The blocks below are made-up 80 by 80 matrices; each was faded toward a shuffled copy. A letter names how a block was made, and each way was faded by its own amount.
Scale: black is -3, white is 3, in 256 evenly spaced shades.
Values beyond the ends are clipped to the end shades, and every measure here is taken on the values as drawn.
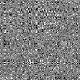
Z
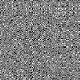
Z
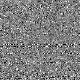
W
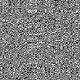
Z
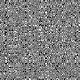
Z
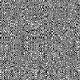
Z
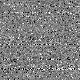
W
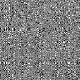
Z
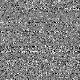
W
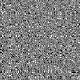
Z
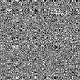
Z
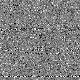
W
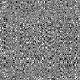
Z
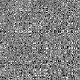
Z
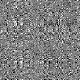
Z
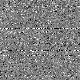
W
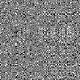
Z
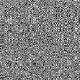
Z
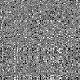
Z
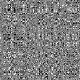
Z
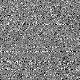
W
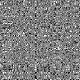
Z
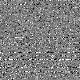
W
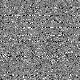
W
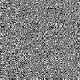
Z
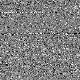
W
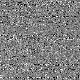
W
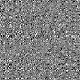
Z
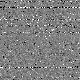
W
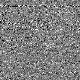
W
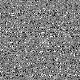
W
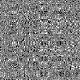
Z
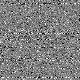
W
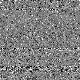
W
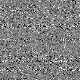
W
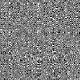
Z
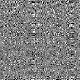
Z
